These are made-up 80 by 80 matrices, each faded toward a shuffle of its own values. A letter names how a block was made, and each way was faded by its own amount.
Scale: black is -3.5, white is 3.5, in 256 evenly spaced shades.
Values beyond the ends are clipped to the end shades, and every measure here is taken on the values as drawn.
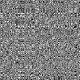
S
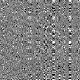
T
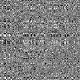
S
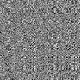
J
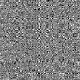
S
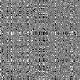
T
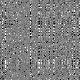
T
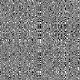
T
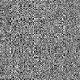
J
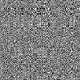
J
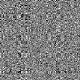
J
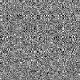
J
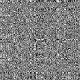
J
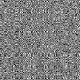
S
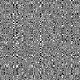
T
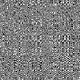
S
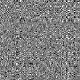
S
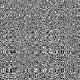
S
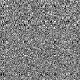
J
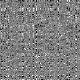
T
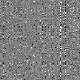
T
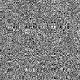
J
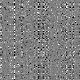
T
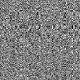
J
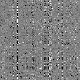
T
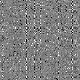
T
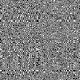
S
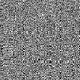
J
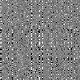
T
